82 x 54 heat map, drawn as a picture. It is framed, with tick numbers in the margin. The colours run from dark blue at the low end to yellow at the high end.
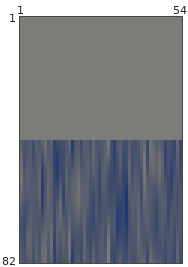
It is made of 2 by 1 panels. Panel 1,1: middling, flat. Panel 2,1: low, streaked downward.
